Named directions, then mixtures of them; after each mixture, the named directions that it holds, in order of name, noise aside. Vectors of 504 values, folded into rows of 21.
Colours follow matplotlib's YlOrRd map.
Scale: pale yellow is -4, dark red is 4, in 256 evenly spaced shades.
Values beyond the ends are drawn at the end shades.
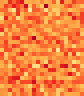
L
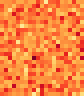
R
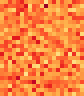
L, R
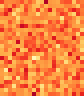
R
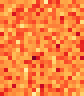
R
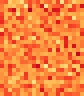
L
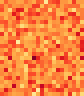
R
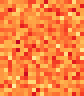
L, R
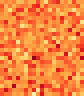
R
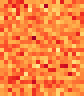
L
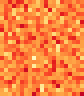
L, R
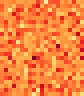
R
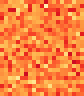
L, R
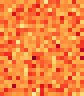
R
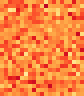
L, R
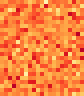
L, R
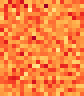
L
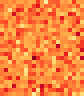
R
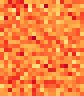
L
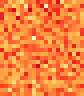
L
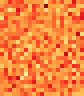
L, R
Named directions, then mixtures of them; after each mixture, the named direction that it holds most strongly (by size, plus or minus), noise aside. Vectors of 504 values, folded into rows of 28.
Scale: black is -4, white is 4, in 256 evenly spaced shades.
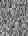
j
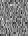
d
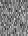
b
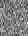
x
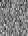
j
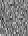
d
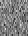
b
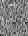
d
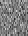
b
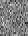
d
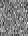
x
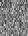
j
